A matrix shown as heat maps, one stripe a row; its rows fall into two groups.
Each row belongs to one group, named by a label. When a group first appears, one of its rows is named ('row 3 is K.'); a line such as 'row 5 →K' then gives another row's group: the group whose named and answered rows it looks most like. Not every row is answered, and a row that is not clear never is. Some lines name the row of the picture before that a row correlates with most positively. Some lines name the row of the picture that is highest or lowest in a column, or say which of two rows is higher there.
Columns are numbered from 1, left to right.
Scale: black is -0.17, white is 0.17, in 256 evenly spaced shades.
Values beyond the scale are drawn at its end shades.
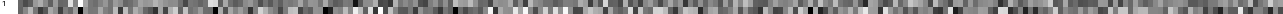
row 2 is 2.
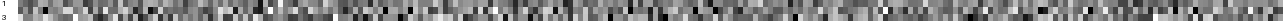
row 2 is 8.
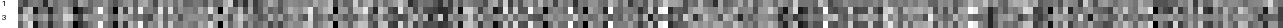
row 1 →8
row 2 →8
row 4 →8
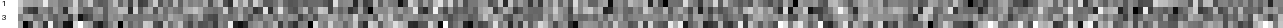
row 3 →2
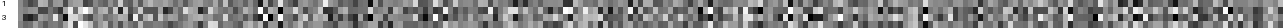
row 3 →2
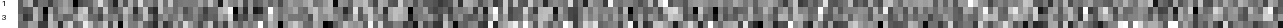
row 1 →8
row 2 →8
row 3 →8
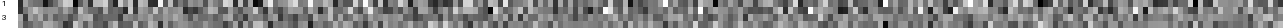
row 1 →8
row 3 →8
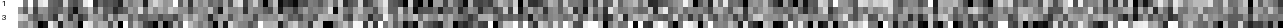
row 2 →8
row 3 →2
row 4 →2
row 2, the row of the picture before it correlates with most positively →3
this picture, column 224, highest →4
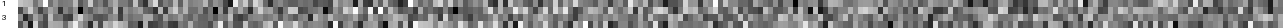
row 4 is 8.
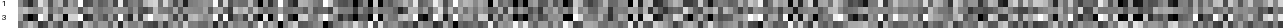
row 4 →2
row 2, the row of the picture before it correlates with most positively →1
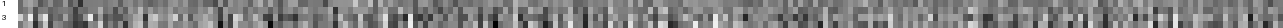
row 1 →2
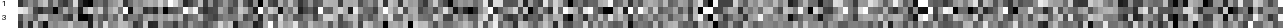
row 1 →2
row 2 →2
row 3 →2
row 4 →8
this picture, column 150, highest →2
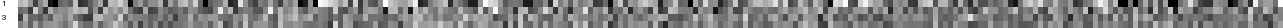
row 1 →2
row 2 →8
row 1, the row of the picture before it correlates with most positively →2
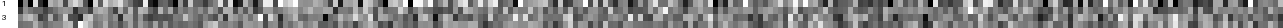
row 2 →8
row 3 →2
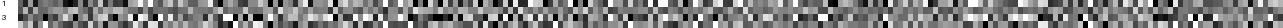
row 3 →8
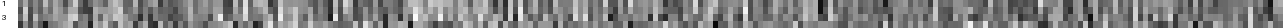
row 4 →8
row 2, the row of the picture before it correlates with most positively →2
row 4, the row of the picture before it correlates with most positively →3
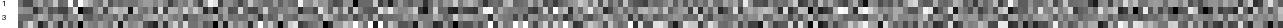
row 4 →2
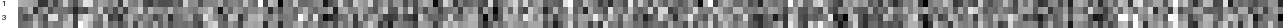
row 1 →2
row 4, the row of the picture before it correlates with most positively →1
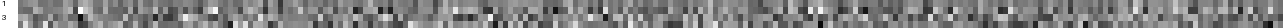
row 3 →2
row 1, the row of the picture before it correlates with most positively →4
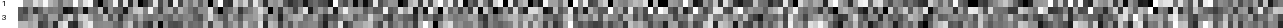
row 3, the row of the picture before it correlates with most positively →1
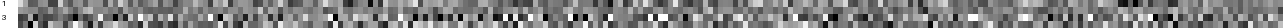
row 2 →2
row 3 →8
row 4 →8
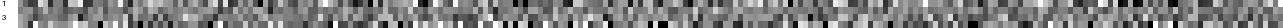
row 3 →2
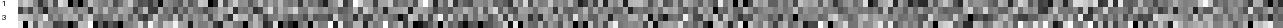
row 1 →2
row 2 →8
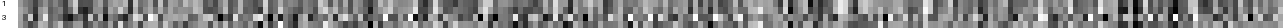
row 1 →2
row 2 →2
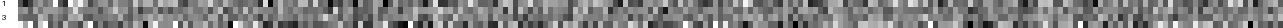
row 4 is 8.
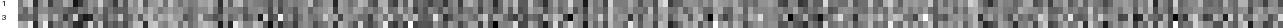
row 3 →2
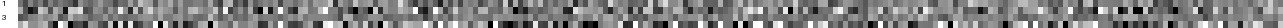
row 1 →8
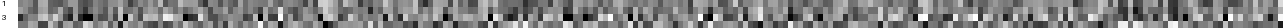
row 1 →2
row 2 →2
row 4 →2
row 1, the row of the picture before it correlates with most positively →2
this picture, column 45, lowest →4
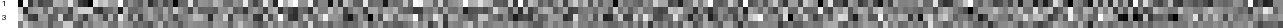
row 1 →8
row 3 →2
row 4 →8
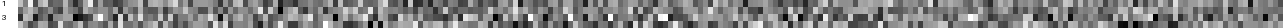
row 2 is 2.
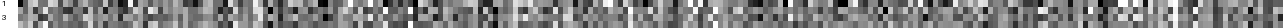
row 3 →2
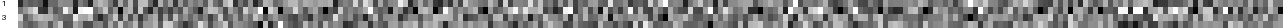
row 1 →8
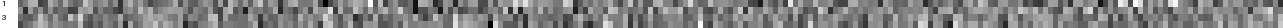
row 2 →8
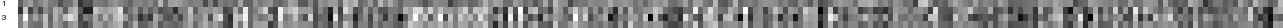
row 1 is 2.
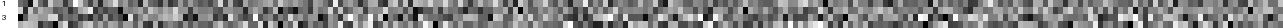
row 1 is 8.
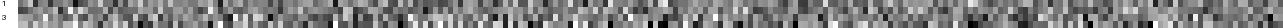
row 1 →8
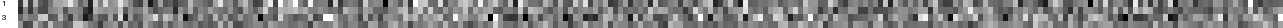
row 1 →8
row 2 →8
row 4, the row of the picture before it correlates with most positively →4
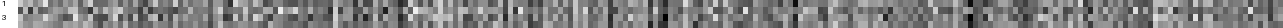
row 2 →8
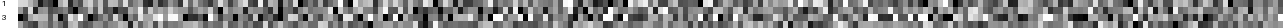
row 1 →2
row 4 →2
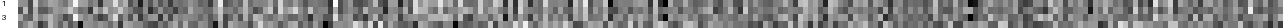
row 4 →2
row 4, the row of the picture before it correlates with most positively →1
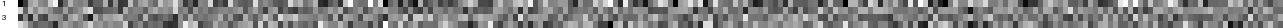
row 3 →8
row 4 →2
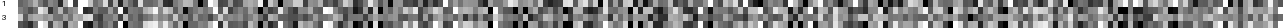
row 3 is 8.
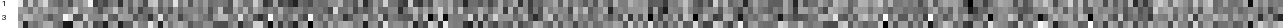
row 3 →8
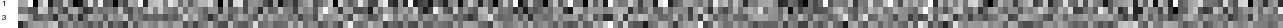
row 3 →2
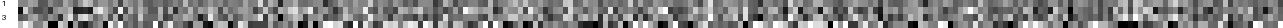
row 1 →2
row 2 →8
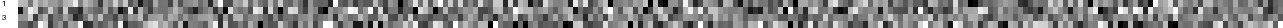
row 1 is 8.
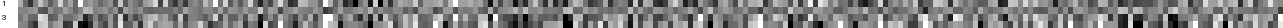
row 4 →2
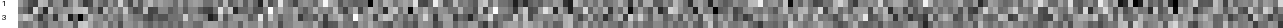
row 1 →2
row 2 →8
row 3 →2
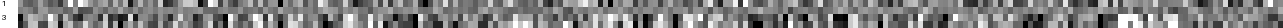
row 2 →2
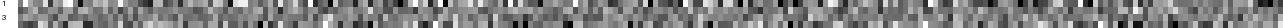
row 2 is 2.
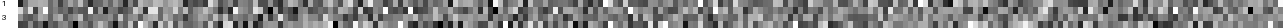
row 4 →8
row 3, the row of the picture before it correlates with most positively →4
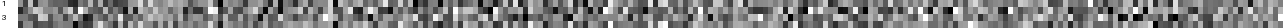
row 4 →8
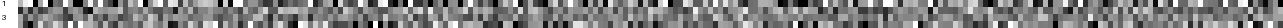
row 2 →8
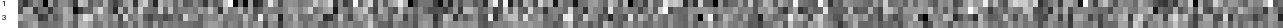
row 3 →2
